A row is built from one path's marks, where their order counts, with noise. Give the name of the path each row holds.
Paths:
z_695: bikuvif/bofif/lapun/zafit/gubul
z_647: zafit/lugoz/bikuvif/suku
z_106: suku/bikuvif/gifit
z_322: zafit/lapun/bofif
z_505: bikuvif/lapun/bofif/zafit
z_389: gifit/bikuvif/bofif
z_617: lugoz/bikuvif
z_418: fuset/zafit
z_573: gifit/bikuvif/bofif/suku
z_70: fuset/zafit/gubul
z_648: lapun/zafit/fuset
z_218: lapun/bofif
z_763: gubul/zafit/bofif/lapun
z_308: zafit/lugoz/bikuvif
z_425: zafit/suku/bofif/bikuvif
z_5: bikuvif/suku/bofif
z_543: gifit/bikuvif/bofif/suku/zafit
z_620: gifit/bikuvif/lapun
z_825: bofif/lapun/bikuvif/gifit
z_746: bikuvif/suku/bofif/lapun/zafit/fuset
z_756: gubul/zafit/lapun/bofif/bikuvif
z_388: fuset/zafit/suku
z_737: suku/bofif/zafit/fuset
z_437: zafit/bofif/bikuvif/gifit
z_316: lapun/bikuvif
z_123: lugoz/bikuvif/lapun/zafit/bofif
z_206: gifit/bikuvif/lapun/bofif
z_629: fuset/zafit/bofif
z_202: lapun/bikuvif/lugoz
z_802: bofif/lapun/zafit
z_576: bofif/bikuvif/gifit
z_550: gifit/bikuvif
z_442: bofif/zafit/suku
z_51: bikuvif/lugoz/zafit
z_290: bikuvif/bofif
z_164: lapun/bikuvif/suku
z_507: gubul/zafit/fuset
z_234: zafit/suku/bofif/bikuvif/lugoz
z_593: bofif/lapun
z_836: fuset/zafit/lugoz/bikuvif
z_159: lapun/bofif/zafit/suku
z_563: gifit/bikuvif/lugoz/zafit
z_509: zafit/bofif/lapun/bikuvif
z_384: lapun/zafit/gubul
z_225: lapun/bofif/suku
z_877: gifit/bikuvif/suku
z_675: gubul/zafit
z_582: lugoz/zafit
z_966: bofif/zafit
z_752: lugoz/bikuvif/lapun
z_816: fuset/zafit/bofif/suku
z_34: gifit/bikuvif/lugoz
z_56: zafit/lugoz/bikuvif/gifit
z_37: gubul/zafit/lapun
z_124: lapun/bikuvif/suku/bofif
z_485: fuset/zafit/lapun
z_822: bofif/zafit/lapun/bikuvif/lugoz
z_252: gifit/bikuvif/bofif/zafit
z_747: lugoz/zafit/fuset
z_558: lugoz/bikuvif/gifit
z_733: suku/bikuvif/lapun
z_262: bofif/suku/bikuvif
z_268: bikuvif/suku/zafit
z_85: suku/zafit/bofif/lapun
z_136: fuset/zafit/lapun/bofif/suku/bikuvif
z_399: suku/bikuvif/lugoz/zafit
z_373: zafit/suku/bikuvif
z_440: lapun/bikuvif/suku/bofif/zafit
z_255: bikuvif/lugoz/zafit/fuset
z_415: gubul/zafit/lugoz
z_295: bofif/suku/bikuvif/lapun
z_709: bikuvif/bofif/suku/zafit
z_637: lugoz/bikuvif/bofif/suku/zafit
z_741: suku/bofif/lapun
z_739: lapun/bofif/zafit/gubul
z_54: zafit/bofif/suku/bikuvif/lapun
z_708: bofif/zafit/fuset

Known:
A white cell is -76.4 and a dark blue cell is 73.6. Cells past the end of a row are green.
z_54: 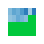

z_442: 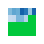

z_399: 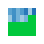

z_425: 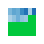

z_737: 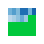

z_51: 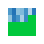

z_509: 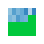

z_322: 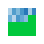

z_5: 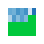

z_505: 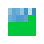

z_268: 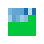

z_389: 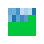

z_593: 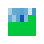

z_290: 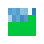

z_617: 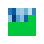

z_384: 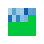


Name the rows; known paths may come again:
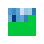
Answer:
z_34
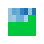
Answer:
z_85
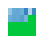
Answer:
z_440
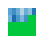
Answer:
z_563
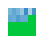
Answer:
z_695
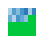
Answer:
z_322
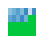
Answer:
z_124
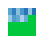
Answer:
z_647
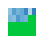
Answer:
z_509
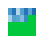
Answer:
z_836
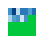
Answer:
z_582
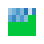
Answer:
z_733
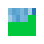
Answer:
z_437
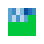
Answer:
z_507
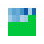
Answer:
z_373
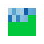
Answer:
z_384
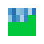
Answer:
z_51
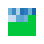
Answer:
z_708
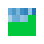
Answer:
z_234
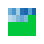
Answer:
z_816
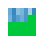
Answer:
z_123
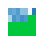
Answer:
z_290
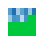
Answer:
z_308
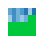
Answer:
z_399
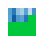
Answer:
z_752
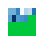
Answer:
z_550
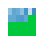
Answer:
z_505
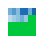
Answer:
z_737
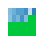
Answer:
z_295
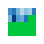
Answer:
z_558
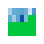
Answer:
z_593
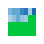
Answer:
z_425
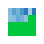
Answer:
z_54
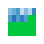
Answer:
z_206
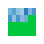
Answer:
z_756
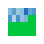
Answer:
z_763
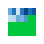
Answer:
z_418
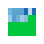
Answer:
z_268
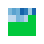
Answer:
z_442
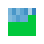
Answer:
z_822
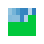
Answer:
z_741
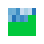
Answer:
z_389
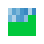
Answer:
z_802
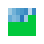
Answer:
z_225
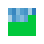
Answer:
z_637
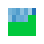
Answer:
z_543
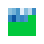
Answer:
z_620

